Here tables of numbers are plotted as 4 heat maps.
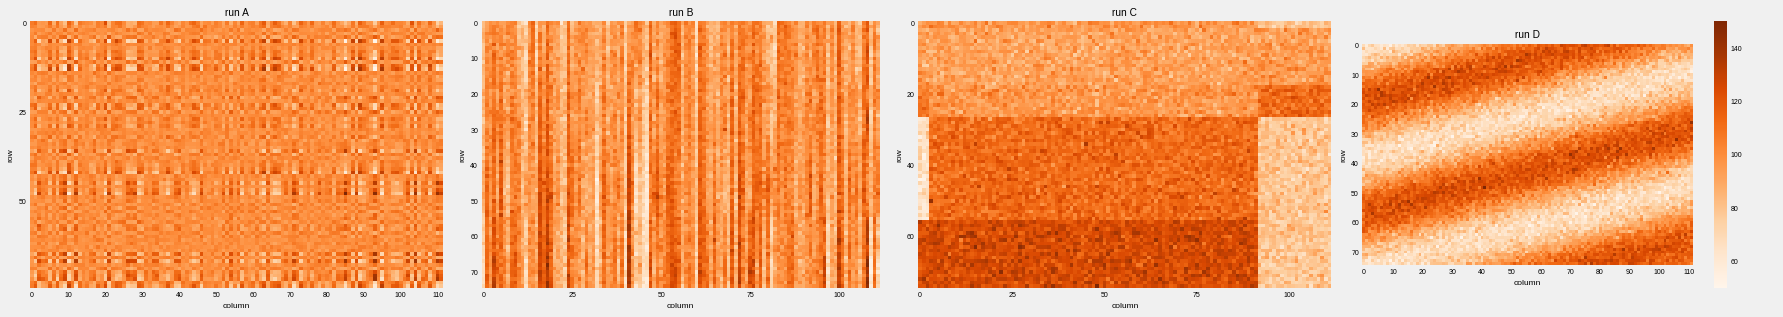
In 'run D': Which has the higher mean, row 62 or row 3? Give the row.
3
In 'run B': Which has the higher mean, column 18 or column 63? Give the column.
18
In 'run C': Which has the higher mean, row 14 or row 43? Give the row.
43
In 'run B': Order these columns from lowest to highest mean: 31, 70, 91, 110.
31, 91, 110, 70
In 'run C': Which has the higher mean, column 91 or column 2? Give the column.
91
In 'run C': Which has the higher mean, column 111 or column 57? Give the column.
57
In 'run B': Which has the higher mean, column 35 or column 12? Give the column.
35
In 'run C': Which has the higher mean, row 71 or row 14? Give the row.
71
